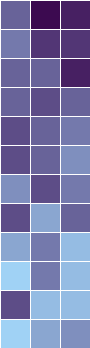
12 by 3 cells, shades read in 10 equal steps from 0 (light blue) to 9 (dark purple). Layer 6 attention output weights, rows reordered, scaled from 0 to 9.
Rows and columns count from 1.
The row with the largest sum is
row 1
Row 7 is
3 6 4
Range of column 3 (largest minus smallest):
7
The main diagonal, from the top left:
5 7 8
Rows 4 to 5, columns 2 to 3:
6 5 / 5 4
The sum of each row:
22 18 18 16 15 14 13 13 7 5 8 5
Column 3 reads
8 7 8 5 4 3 4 5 1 1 1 3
